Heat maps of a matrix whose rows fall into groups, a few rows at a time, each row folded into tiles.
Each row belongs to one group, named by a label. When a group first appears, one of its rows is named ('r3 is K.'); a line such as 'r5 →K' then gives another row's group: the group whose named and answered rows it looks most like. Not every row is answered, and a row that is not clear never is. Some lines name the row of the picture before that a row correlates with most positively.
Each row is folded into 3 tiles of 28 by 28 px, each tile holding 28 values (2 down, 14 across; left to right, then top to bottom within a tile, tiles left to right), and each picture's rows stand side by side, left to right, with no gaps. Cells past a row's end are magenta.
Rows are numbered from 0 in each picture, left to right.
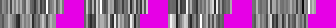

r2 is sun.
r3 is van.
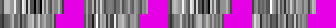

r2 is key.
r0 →key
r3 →sun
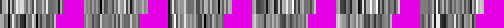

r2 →van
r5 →van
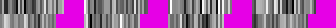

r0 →sun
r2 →sun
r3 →key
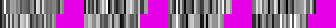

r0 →van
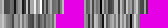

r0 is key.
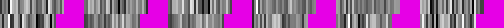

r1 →key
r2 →key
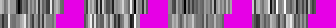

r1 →van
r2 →sun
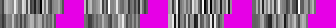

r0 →key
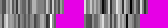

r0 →van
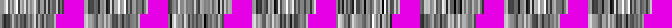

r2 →van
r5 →key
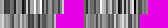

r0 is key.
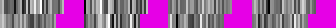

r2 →sun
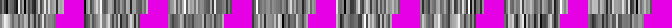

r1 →van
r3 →van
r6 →van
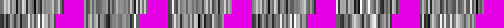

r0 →key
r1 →van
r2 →van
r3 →key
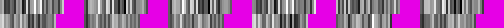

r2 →key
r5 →key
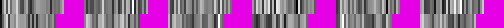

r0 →van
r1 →sun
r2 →van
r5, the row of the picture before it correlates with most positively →0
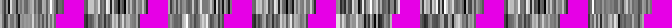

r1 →key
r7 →van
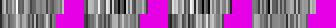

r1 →key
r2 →key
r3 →sun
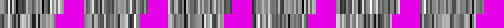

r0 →sun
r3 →van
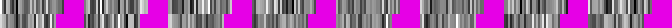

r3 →key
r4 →van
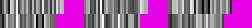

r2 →key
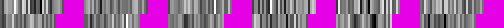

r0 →key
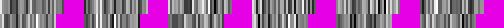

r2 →sun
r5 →key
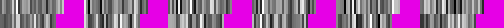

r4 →van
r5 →key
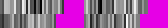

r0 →key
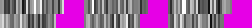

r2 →key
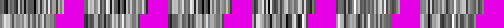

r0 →sun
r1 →key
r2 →key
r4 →sun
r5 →sun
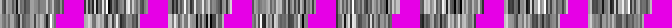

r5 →key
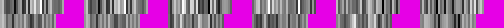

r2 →key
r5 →sun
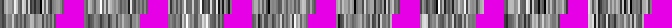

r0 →key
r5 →sun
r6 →key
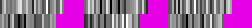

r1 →key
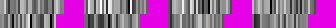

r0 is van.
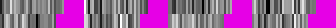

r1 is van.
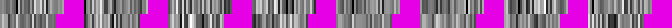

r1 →van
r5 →sun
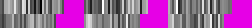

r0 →key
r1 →sun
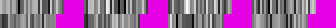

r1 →key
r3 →sun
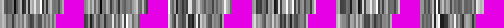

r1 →key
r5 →van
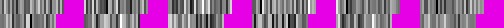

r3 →van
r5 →sun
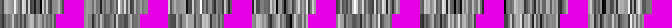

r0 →key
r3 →sun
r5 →key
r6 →van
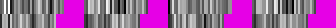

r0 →van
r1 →key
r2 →van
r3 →key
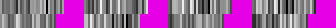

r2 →key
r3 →key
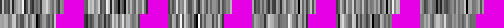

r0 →sun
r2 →van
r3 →sun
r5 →sun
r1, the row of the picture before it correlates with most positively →3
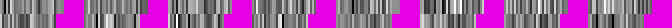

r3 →van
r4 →sun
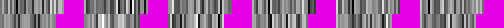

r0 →sun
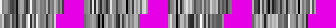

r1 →sun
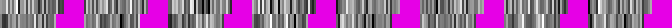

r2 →key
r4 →van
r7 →van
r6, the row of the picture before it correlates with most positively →2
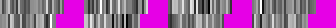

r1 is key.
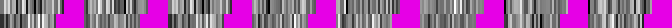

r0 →key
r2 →key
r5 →sun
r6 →van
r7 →van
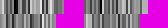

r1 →sun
